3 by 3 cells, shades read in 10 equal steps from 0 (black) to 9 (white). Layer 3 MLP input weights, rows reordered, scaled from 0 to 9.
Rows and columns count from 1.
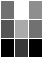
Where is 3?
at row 2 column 1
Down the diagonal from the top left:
4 6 0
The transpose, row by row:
4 3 0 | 9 6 2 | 5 4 0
